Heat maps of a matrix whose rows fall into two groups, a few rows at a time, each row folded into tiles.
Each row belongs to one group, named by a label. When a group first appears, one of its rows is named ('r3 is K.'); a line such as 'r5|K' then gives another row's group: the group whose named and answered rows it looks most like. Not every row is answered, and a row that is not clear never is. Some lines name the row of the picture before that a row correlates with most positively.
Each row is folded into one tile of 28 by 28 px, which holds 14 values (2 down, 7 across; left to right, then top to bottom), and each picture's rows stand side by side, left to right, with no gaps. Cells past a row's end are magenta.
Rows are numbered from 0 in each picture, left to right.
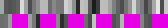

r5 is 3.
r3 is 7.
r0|7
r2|3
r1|3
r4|7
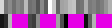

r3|7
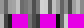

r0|3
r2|7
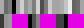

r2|3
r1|7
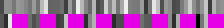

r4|3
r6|7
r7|7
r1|3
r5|3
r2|7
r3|7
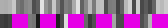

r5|7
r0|3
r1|3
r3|3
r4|3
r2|7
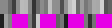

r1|7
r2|3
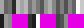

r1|7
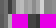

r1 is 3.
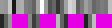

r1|3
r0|7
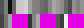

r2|7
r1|7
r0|7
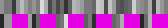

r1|3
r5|7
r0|7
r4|7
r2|7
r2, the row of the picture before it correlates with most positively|0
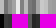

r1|3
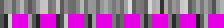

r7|7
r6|3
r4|3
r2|7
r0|7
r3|7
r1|3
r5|3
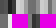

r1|3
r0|7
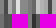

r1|3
